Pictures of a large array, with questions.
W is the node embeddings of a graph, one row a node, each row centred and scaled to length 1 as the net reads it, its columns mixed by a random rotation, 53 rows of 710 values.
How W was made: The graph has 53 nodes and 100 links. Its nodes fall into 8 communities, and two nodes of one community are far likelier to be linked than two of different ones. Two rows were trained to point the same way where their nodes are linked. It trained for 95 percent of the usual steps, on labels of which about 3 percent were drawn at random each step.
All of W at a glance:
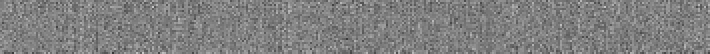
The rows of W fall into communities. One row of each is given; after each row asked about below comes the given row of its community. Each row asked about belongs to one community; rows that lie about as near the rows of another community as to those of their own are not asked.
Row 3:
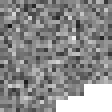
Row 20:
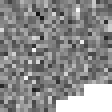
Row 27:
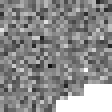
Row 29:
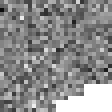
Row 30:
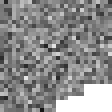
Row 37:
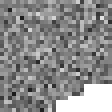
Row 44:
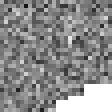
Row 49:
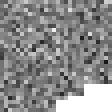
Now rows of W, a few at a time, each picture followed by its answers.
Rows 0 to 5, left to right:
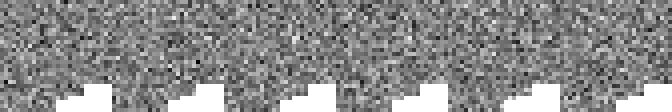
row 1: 20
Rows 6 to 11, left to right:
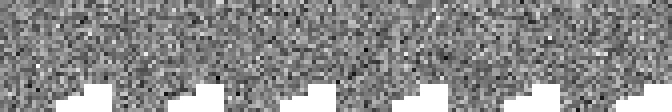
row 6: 30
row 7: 49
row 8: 29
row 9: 3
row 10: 49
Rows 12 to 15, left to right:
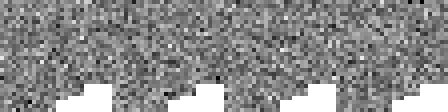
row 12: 37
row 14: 20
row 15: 49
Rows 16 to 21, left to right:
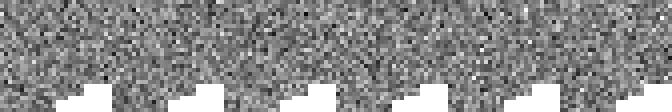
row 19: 27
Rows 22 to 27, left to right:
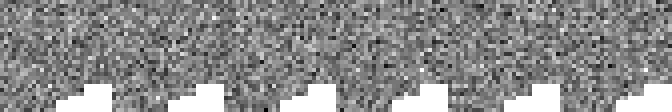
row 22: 44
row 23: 20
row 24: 37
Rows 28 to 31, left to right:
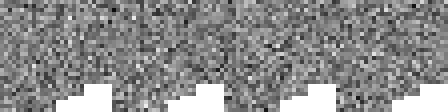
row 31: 29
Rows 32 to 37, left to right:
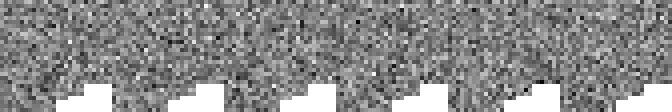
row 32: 30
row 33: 20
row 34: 3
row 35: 30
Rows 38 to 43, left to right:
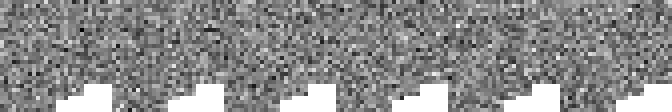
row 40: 30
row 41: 29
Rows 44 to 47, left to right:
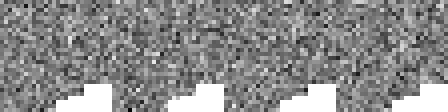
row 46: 44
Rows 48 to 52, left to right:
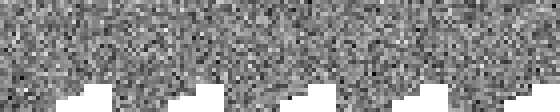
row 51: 49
